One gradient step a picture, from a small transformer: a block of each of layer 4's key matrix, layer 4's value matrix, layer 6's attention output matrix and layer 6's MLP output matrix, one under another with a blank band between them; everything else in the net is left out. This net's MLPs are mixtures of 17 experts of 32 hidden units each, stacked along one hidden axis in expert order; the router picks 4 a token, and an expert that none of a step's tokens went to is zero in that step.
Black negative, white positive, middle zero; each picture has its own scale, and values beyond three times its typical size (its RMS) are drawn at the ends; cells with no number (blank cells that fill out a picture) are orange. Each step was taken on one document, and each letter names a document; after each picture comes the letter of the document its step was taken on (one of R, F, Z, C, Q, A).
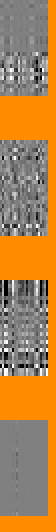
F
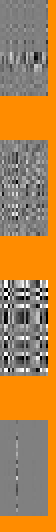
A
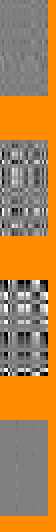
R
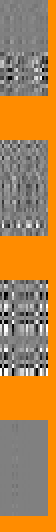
F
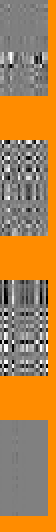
F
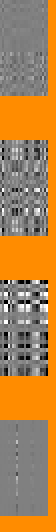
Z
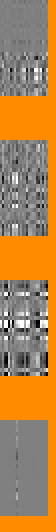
A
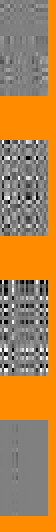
F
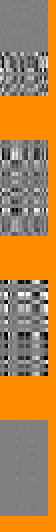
Z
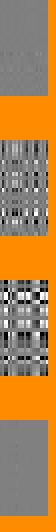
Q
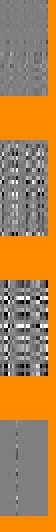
A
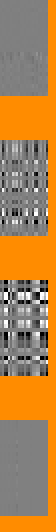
Q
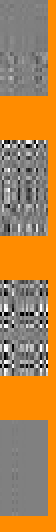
F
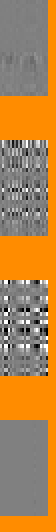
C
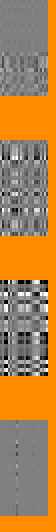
Z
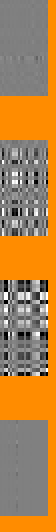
R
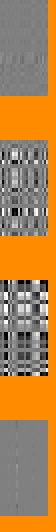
R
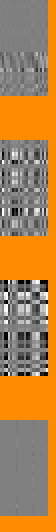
R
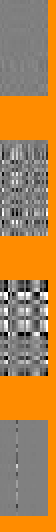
Z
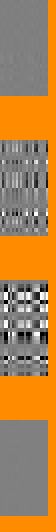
Q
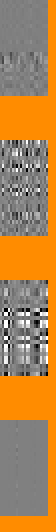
C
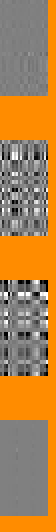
Z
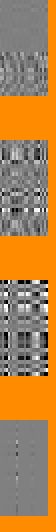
Z
